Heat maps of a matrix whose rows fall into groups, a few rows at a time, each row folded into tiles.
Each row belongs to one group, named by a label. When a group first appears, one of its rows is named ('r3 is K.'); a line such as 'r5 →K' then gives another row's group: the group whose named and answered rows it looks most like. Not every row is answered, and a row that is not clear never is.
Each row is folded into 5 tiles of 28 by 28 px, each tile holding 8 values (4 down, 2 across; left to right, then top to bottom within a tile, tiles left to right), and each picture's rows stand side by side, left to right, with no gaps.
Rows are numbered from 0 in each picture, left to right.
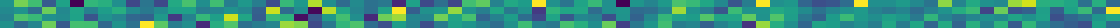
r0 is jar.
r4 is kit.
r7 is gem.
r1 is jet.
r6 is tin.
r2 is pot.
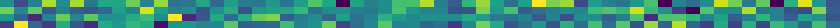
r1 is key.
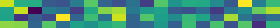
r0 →pot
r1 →tin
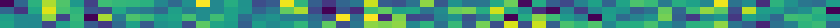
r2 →pot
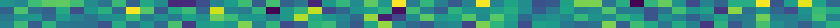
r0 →gem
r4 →jar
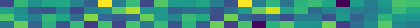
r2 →kit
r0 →tin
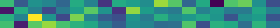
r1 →jar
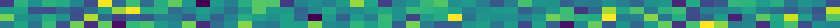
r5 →jet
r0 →tin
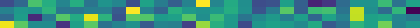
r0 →jet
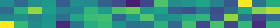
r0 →jet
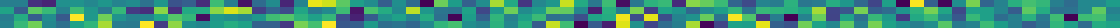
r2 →gem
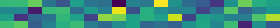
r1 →key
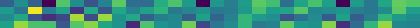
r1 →kit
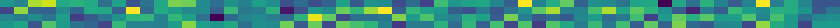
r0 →gem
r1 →gem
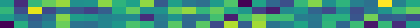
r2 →tin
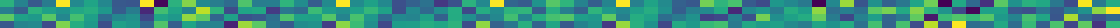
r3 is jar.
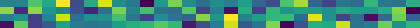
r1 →jet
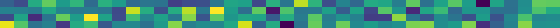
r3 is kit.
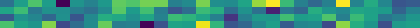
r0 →kit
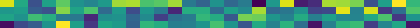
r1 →pot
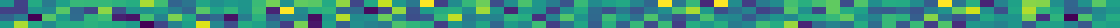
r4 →tin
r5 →key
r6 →tin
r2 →jar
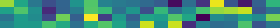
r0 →pot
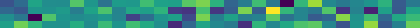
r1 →gem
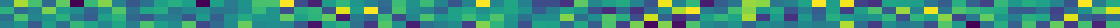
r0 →jar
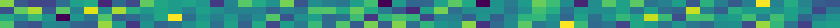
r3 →kit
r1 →key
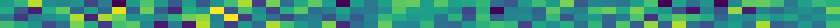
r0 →pot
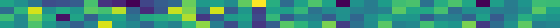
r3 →kit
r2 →kit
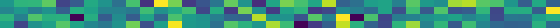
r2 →gem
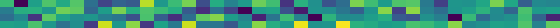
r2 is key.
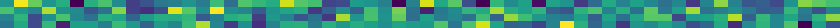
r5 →key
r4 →jet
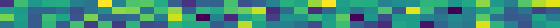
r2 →gem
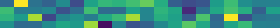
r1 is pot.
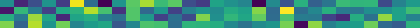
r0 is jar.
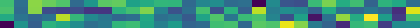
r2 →jet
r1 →pot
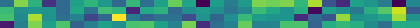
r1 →kit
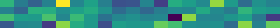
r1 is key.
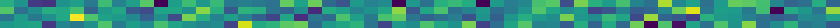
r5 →gem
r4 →tin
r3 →kit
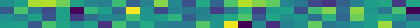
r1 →key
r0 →gem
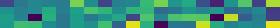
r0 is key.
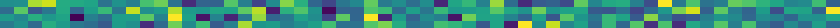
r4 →tin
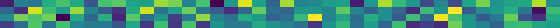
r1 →jar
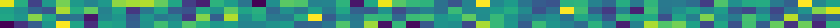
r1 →pot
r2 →key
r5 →tin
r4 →pot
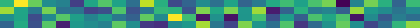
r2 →gem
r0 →jar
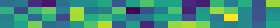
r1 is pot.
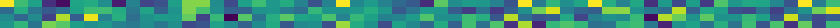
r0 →pot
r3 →tin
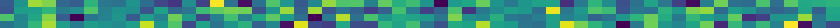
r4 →jet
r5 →key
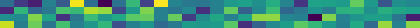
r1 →key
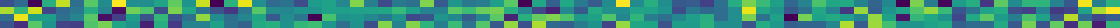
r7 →tin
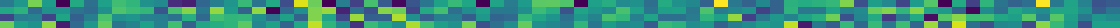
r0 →kit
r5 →key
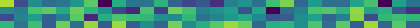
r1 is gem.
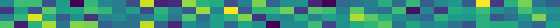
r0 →jar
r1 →jet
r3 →jar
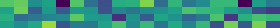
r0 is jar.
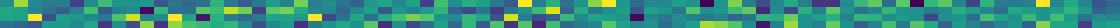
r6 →jar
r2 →key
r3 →tin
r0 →key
